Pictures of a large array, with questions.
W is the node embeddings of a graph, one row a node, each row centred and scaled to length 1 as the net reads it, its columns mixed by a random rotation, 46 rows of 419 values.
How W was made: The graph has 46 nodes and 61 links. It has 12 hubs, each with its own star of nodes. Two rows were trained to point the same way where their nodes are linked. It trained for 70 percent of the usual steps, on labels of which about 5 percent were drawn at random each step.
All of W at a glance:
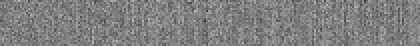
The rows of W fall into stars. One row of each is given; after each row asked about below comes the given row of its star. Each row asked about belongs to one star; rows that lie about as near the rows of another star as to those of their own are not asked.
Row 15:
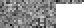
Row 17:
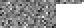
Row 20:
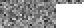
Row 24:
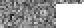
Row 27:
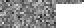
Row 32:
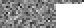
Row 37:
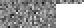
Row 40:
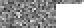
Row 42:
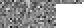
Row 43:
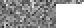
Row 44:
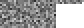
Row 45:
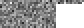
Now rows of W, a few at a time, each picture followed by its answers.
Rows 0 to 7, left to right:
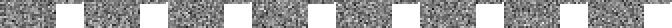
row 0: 17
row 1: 17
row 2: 40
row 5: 42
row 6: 42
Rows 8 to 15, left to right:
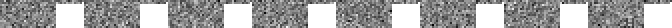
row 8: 15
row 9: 42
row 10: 45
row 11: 27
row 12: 20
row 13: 15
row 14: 20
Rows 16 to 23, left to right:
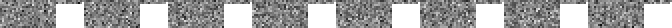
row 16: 43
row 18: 44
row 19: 24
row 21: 20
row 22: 44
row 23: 15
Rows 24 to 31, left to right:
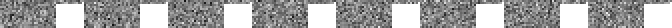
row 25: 17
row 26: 37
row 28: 43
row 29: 27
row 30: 43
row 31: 40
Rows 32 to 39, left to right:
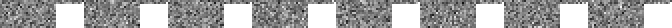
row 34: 42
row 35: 40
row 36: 45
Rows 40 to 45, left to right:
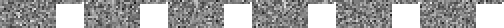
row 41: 15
